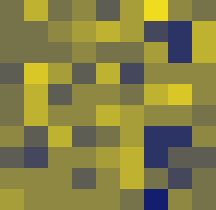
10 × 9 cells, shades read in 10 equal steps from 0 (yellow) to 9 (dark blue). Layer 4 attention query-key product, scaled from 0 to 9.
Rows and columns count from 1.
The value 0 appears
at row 1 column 7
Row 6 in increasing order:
2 2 3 4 4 4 4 5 5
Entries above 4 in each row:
4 4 6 3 3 2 5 5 4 3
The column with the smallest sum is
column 5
